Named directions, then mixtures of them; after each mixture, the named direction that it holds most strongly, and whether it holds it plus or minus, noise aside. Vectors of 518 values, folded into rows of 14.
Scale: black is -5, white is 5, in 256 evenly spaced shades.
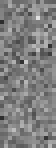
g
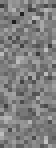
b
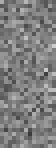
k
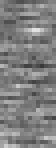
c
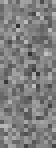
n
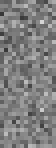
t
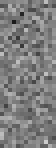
b, plus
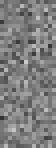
g, plus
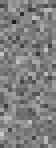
b, plus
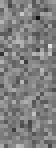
g, minus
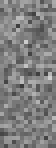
n, plus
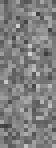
n, minus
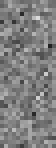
g, plus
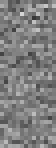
b, minus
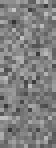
b, plus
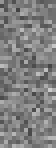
k, plus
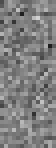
g, plus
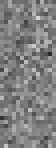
g, plus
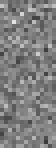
b, minus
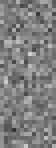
n, minus
